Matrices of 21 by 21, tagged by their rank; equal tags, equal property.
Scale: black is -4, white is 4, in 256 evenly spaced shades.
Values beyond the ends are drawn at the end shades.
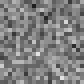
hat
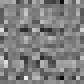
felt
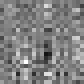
felt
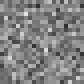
hat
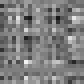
felt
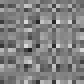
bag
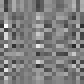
bag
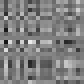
bag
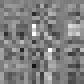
felt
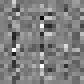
felt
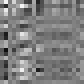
bag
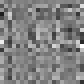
felt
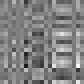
bag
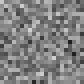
hat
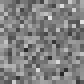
hat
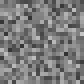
hat
